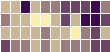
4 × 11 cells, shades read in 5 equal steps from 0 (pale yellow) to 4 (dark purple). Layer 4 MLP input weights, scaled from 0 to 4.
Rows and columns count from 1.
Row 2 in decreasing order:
4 4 3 3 2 1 1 1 1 0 0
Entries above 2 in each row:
5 4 1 3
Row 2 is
2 1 1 0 0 1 3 1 4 4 3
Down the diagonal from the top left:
1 1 1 1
